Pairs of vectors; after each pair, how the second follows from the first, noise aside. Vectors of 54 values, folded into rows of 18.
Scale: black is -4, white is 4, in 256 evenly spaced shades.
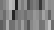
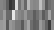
negated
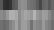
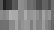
copied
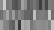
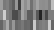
wrapped around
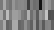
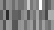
negated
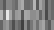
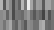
wrapped around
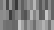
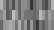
wrapped around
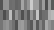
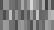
copied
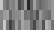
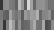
negated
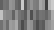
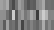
wrapped around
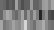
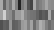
wrapped around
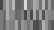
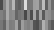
copied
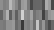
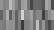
copied
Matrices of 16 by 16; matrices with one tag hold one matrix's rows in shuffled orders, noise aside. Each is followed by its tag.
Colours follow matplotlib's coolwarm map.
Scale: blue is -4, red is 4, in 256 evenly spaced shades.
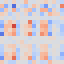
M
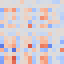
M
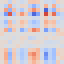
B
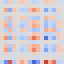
B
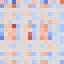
M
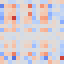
M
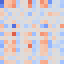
M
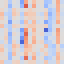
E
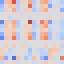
M
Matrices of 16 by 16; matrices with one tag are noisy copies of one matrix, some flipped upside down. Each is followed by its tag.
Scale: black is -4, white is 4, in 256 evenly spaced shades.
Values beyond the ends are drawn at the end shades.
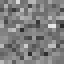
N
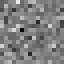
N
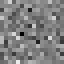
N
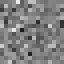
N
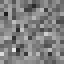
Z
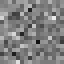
N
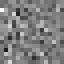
Z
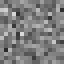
Z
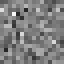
Z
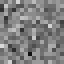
N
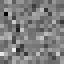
Z
